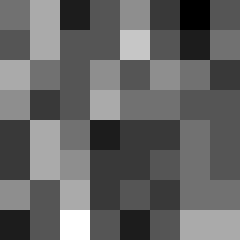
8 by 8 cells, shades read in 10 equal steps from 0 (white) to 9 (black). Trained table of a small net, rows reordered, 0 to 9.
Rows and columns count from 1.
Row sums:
48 42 40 42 48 45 43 40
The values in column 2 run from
3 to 7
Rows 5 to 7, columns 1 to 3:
7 3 5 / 7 3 4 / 4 6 3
